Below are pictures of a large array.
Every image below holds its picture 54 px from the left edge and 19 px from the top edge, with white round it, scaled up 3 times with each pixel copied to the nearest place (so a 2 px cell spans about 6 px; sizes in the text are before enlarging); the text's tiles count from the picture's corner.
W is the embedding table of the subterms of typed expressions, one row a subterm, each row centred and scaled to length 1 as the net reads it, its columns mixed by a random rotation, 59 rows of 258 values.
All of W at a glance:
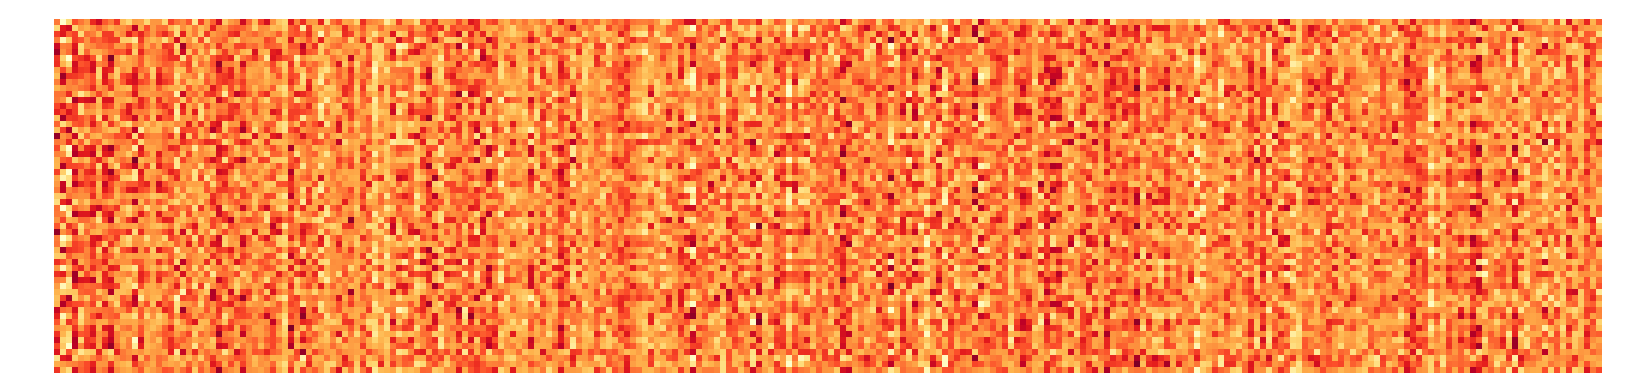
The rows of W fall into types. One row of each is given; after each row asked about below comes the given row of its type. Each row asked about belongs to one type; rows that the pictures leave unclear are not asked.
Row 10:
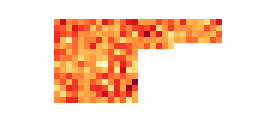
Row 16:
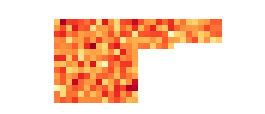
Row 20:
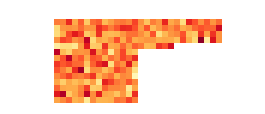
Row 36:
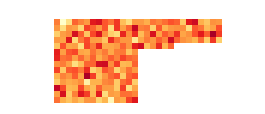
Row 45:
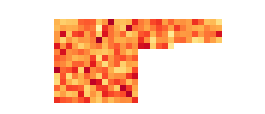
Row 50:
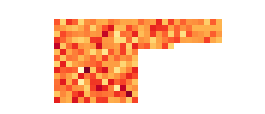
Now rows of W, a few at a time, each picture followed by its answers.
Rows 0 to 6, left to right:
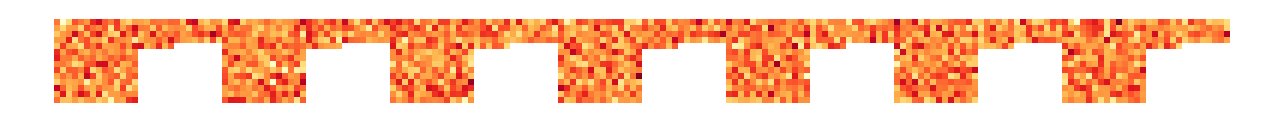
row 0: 36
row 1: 10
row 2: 10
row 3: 36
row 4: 20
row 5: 50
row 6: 45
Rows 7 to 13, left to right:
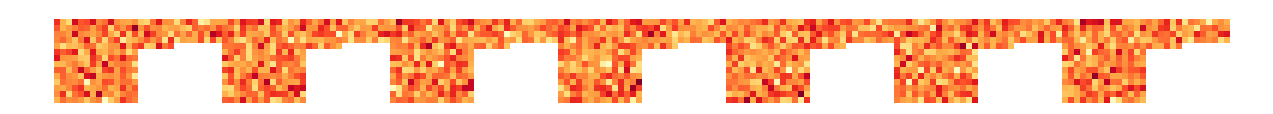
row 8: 16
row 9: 16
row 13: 16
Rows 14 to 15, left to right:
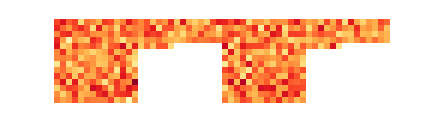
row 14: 10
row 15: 50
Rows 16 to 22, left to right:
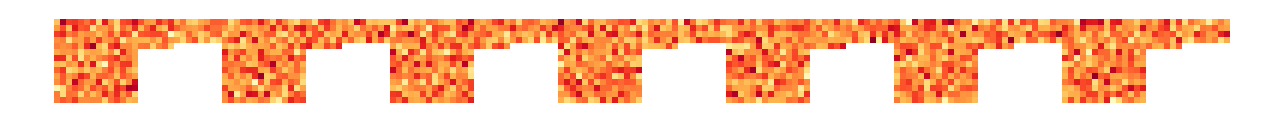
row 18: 20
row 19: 50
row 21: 36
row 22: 16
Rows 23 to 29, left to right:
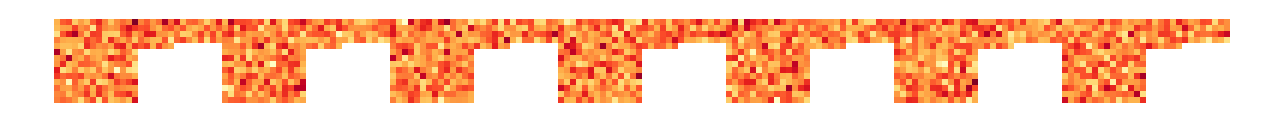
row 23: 10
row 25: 36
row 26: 36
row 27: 16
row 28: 10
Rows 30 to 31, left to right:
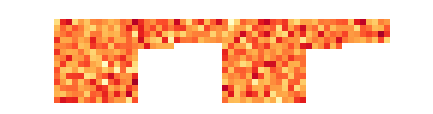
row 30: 10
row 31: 36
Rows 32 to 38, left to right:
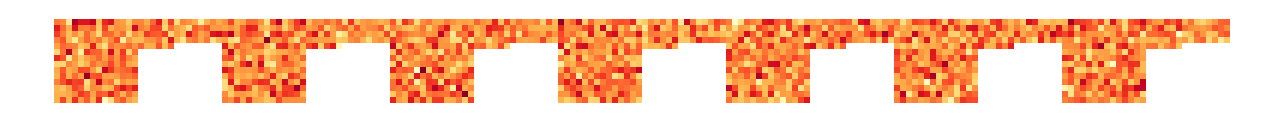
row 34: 50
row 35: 50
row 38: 16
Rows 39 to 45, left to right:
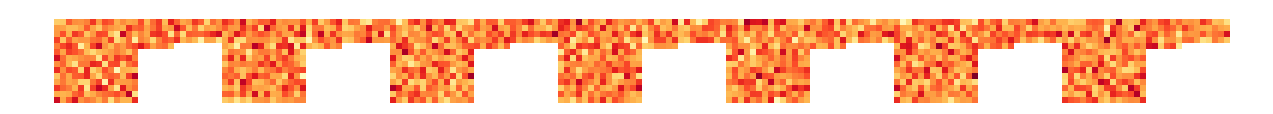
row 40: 16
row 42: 16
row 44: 36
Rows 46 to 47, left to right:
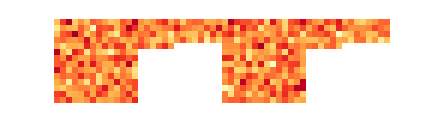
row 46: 20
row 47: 16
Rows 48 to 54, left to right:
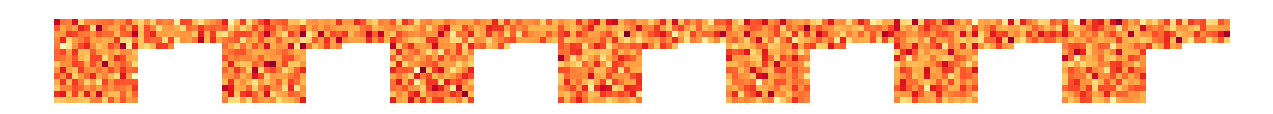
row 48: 20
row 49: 36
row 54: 36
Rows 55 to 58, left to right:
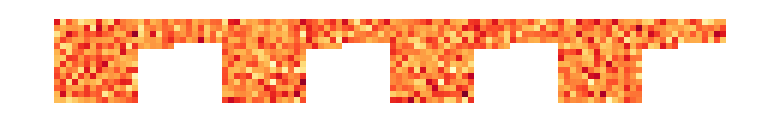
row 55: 50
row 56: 10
